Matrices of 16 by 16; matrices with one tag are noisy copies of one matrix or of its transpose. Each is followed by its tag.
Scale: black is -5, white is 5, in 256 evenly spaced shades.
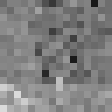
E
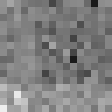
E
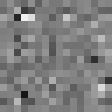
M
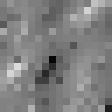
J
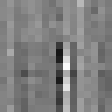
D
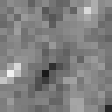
J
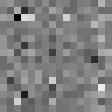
M
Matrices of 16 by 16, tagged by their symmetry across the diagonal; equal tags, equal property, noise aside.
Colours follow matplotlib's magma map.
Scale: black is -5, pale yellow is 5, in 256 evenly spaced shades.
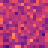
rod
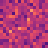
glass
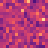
rod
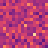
glass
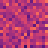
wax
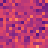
rod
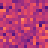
rod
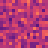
wax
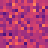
wax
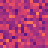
wax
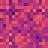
glass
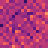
glass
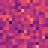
wax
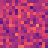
rod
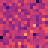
glass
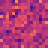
glass
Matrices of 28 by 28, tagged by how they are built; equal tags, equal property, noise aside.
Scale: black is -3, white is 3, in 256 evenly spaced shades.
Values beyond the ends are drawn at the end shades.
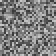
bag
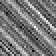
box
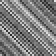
box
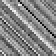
box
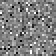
bag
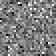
bag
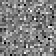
bag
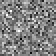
bag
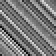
box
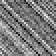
box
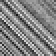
box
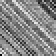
box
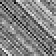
box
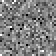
bag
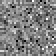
bag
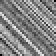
box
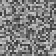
bag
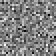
bag
